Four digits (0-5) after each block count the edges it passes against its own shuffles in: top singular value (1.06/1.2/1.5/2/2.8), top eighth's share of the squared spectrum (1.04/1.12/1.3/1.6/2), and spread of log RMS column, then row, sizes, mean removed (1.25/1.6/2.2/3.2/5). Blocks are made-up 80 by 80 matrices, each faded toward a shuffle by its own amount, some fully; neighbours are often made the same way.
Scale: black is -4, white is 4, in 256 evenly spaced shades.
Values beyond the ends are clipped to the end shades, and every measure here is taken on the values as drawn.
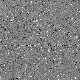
1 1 0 1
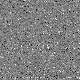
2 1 0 2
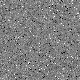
0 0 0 0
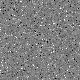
0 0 0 0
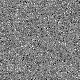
1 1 0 0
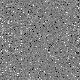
3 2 1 1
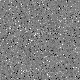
0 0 0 0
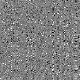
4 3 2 1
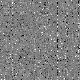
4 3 2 1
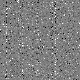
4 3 2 1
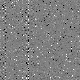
3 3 2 0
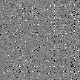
4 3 2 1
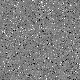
1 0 0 0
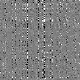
4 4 3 2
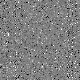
3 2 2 1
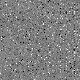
3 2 1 0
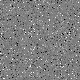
2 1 0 1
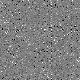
3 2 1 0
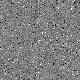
2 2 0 0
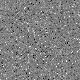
2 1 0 0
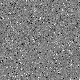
1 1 0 0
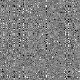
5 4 3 2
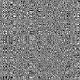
4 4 3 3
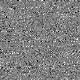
1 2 0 3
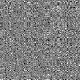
4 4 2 2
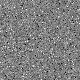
0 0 0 0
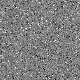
0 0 0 0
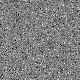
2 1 0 0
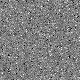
0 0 0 0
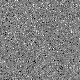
2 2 0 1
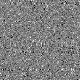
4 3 1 1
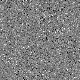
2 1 0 0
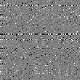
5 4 2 2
